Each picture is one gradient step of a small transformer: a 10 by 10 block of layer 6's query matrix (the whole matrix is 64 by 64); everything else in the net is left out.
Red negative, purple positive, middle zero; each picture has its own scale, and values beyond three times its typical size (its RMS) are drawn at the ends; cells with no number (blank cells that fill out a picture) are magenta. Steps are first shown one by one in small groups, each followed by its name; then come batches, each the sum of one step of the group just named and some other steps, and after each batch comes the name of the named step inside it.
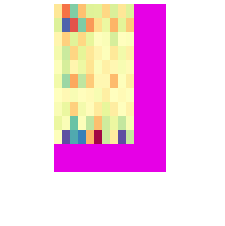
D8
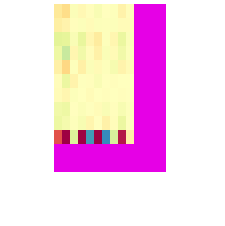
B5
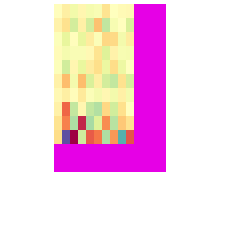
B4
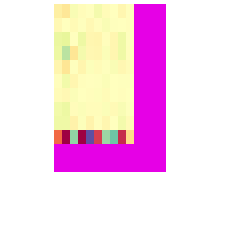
B5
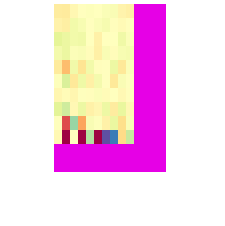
B5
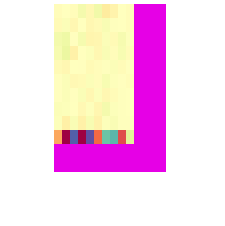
B5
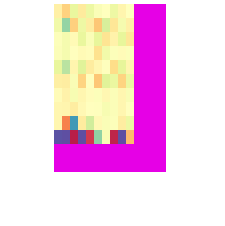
D8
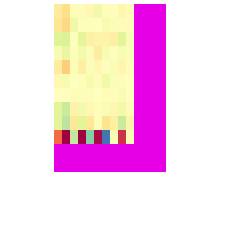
B5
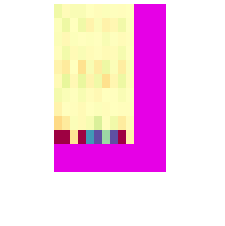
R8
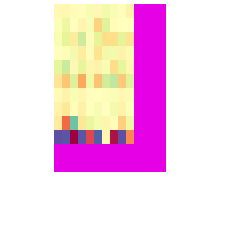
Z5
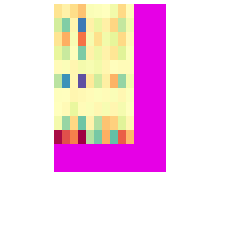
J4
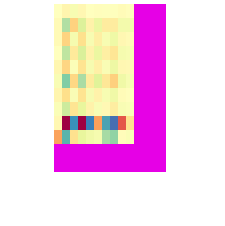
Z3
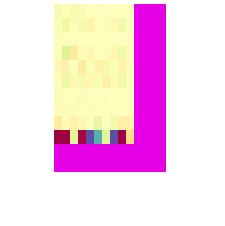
R8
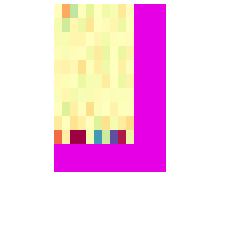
R8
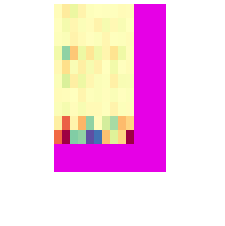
Z3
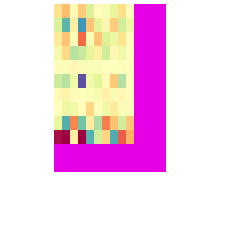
J4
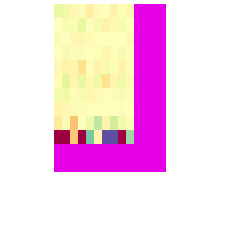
R8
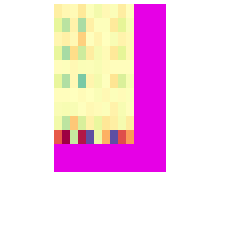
J4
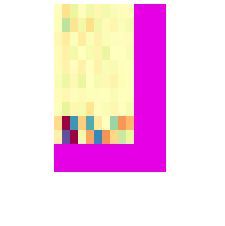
Z3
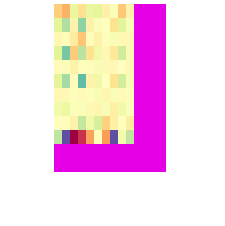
J4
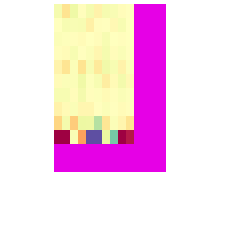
R8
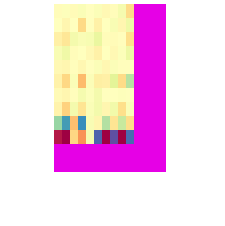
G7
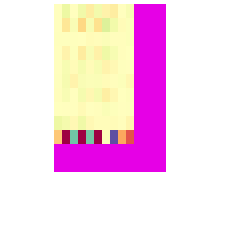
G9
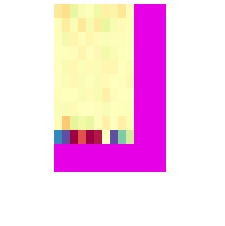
G9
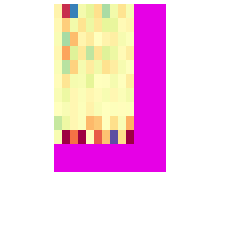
G9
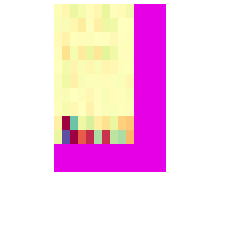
G9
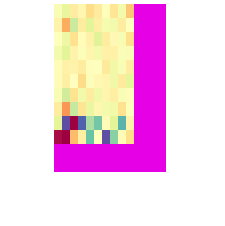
G7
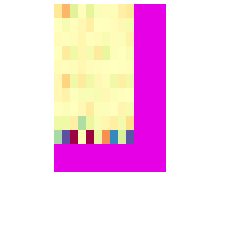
G7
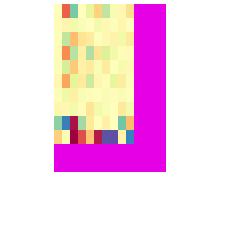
G7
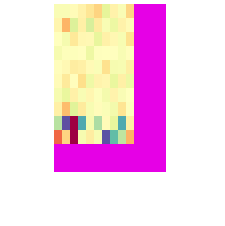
G7
